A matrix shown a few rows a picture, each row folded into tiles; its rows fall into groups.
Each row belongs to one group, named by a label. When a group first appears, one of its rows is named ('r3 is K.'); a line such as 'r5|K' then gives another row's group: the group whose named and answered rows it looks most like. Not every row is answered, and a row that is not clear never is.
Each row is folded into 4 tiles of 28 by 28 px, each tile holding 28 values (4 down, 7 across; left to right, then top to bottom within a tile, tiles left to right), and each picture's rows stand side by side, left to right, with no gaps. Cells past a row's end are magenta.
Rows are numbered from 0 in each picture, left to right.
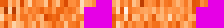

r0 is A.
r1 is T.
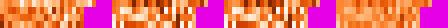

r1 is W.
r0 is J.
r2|W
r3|W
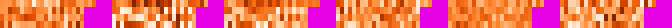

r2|W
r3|A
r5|A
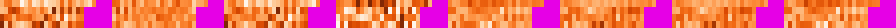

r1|A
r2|J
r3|W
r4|W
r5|J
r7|W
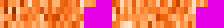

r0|A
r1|A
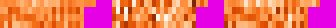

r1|T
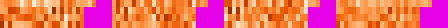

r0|J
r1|A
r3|J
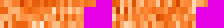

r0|W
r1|A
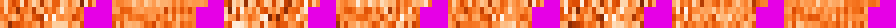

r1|J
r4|T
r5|T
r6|T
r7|J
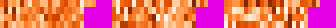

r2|W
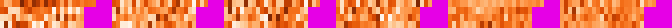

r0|W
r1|A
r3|T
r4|J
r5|A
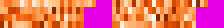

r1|A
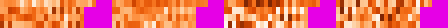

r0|J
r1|W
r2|W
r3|A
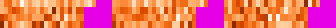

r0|J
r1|J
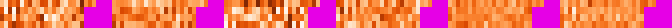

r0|T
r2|W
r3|A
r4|T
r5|T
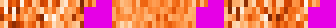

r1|A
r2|A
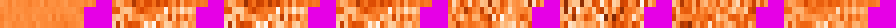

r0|T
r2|W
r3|W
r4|T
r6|T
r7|W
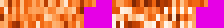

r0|T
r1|W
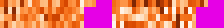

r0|A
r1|W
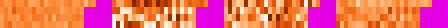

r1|W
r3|J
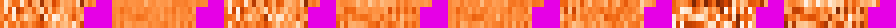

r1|J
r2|T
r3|J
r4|J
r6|W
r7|J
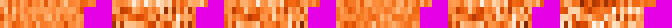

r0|T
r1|J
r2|J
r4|J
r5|W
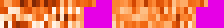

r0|W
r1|W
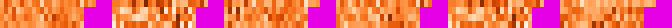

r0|A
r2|A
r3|A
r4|W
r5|J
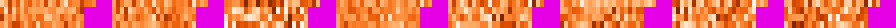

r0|T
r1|A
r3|T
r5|J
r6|A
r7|T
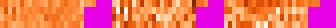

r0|A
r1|T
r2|W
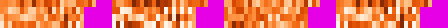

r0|W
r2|T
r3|W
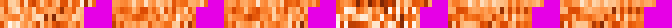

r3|W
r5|J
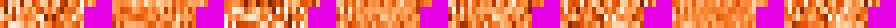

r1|J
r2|W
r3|T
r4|T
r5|T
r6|A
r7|T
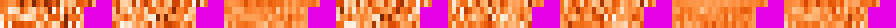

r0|W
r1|A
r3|A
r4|T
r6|J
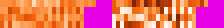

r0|J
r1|W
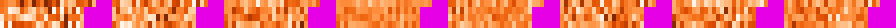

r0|W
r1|A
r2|J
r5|A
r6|J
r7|T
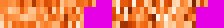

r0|W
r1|T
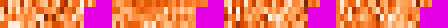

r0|A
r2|T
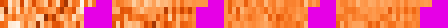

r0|A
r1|J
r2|A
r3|J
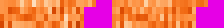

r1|J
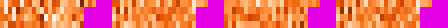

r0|T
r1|A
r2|J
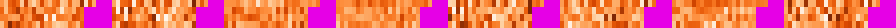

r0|T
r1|T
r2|J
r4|T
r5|A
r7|A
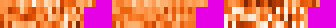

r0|J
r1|J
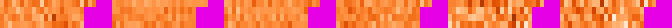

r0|A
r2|T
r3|T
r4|W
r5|T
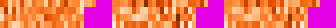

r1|W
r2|W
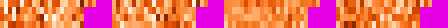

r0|T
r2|W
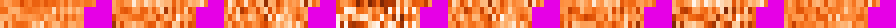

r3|W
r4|T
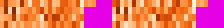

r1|A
